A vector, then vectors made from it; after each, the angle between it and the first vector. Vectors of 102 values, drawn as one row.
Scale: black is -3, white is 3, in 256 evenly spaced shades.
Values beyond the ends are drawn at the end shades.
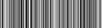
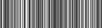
nearly opposite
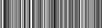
nearly opposite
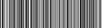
nearly parallel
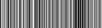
orthogonal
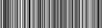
nearly opposite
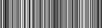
nearly opposite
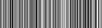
orthogonal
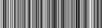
partly opposed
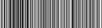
orthogonal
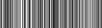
nearly opposite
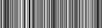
nearly opposite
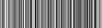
partly aligned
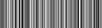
orthogonal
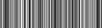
nearly opposite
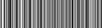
partly opposed
